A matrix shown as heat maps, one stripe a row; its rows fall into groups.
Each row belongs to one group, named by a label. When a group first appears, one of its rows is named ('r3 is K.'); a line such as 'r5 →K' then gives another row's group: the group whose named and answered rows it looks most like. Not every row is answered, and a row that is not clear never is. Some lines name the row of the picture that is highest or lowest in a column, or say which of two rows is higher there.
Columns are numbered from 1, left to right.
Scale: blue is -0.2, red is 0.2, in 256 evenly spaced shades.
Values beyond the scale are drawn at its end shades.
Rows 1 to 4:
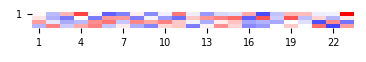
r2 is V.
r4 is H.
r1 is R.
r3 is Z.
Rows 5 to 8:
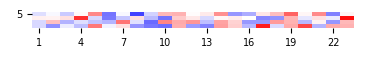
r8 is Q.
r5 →H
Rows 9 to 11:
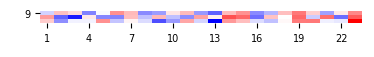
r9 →Q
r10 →V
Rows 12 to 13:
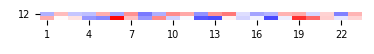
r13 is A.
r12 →H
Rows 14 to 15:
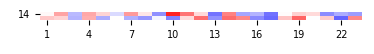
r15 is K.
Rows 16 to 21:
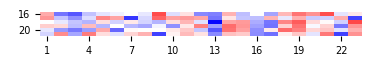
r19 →K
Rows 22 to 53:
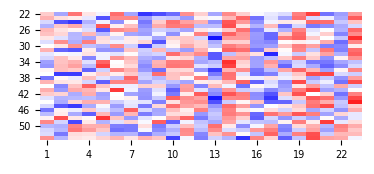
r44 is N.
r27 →K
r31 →V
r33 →Q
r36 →Q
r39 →V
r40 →R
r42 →K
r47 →Q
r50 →R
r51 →R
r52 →R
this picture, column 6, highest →41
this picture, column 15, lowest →53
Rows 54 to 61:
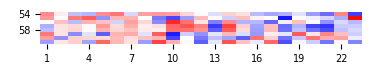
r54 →Z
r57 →Z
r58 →Z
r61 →Z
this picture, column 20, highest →60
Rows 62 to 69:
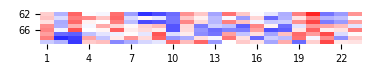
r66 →A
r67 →A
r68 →V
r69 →N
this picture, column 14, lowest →66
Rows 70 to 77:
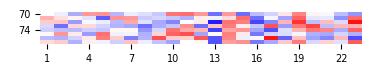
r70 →H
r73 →R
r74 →N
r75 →Z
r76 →Z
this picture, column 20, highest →73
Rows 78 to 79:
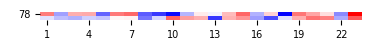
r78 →V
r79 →N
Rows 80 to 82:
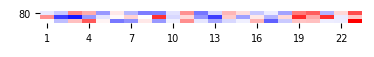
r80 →R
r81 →A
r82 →R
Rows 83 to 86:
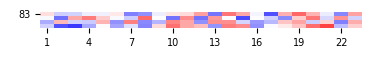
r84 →R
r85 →H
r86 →N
